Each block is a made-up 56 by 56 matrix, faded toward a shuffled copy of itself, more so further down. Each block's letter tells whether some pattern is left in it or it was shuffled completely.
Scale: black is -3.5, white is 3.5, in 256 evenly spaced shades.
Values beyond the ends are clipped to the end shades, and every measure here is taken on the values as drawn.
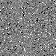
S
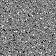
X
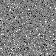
X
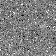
X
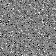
S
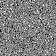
X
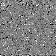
S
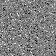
X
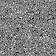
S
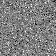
X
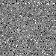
S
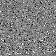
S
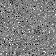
S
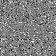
S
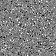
X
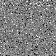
S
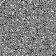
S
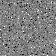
X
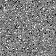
X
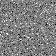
X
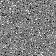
X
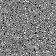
X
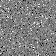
X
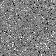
X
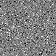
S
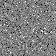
X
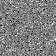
X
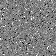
X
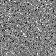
X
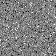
X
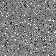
X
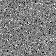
X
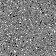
X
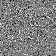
S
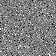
X
